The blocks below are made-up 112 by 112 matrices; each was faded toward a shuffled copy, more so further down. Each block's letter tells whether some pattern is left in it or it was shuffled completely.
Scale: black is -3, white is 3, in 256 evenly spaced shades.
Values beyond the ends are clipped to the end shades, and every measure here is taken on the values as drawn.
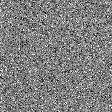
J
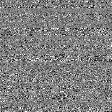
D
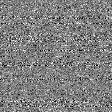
D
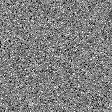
J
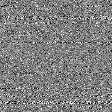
D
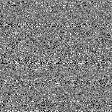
D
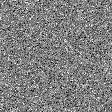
J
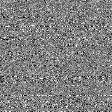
D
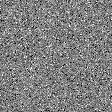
J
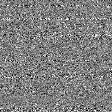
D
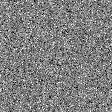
J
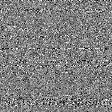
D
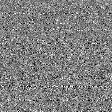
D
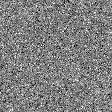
J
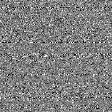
D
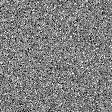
J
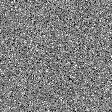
J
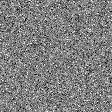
J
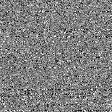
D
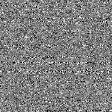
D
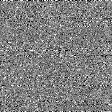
D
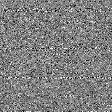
D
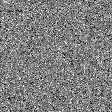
J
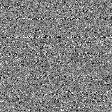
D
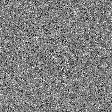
J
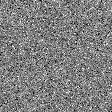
J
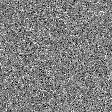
J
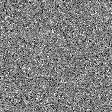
J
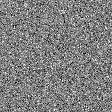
J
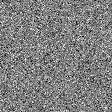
J
